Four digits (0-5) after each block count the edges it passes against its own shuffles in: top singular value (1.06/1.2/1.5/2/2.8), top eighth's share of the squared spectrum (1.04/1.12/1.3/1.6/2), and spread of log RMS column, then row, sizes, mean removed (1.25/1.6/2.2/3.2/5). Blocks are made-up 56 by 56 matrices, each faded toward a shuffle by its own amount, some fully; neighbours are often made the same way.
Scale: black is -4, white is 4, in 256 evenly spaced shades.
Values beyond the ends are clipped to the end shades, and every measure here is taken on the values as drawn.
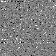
2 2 1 2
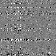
2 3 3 3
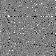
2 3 1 1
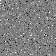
1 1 0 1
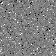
0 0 0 0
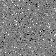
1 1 0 0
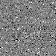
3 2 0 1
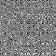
4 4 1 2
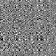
4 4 2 2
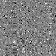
3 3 1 1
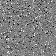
2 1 0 0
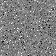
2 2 0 0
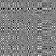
5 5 3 3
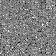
3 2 0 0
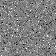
1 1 0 0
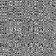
4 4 3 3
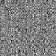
4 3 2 1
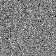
0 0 0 0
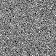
0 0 0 0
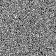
0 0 0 0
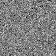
0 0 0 0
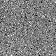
0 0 0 0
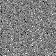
1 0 0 0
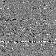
3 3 0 2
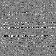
3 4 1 3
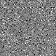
2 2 0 2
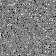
1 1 0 0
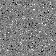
1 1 0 1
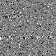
2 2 0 2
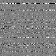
3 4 0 3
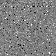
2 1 0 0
